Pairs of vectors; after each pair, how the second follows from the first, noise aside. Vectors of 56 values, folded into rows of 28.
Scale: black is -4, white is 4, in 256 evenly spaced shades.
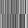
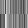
wrapped around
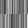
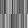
copied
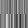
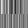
wrapped around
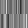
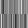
wrapped around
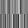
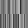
copied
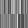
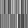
copied
